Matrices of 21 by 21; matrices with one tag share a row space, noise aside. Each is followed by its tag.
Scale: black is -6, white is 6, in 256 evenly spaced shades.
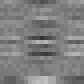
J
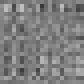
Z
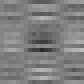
J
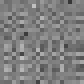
Z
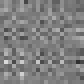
Z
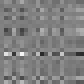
Z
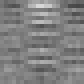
J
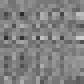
Z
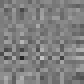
Z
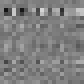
Z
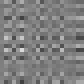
Z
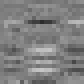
J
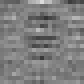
J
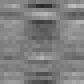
J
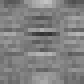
J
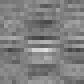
J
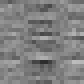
J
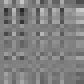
Z
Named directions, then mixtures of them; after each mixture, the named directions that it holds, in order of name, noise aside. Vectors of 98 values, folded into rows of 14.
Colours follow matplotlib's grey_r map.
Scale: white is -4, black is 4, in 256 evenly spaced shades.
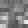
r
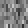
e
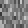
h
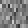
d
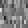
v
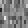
v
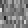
v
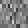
d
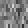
e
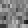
d, r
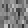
e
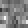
r, v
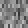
e, h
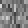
d, r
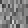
d, v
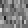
v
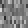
d, v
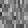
h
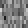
e, v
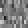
v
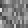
h, v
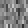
e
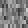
e, v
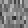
h, v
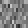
d, h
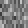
h
